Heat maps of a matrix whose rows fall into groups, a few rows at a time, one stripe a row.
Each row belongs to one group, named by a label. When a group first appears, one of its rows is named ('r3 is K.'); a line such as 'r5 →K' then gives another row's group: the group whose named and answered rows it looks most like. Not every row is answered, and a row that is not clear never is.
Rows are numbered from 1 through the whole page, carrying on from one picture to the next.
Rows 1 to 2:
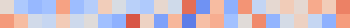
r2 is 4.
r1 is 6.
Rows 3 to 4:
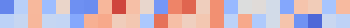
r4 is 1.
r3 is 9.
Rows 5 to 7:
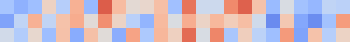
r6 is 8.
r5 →8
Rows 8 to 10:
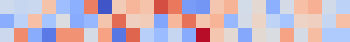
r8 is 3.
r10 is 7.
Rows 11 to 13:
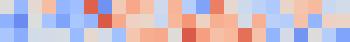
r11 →3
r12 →9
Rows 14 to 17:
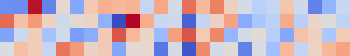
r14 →1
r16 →9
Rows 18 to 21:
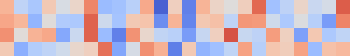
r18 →4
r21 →6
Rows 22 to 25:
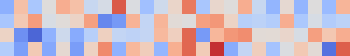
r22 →8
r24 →6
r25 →9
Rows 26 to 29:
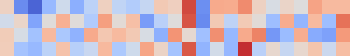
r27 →8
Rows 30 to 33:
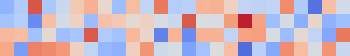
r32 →4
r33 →3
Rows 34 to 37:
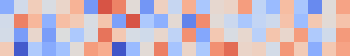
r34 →8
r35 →7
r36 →6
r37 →6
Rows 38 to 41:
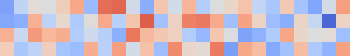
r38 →8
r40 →3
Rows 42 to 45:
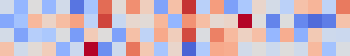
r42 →9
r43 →8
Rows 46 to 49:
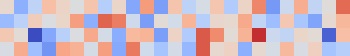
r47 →8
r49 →7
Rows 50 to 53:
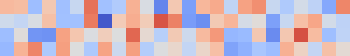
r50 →4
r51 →3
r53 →7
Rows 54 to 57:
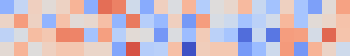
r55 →7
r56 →7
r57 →7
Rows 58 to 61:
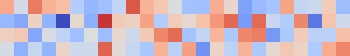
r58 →3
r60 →4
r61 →6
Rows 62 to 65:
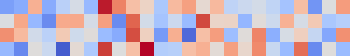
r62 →9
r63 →7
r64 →4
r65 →9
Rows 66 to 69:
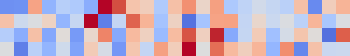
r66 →9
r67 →3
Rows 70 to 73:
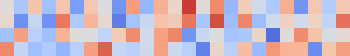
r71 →6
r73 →6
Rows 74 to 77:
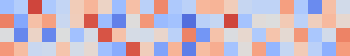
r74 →1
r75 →3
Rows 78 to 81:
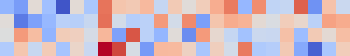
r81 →8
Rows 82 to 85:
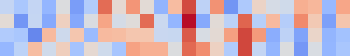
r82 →9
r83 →6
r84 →8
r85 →1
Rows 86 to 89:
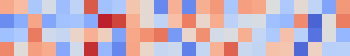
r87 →9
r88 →1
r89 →3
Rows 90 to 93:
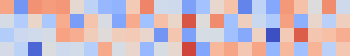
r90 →3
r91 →1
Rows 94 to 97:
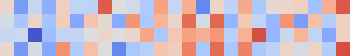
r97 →6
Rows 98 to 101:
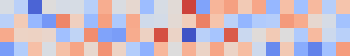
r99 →7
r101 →8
